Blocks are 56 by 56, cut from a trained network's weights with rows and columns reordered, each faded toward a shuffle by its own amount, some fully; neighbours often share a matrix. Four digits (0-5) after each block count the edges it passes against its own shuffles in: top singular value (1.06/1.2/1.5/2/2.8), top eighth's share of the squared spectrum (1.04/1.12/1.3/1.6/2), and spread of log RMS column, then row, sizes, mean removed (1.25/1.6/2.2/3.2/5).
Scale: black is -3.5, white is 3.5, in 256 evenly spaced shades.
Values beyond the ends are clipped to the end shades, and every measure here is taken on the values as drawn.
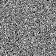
0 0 0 0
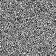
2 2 0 0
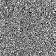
2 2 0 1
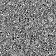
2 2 0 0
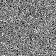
0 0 0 0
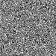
1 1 0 0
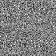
2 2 0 1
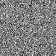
2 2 0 1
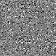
2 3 1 2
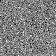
0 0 0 0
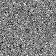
0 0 0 0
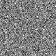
2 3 1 1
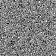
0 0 0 0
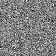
1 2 0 0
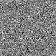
2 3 1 1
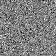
0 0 0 0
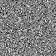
1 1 0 0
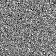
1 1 0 0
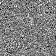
1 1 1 0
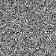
2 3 1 1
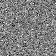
0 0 0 0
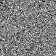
1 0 0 0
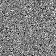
0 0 0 0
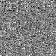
2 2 0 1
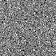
2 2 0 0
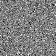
0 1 0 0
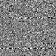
3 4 1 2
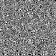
3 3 0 2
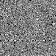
3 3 0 1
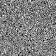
1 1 0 0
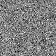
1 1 0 0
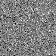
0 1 0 0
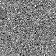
2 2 0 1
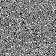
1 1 0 0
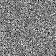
1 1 0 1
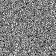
1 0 0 0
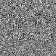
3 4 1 2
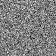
0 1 0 0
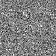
2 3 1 1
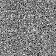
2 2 0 0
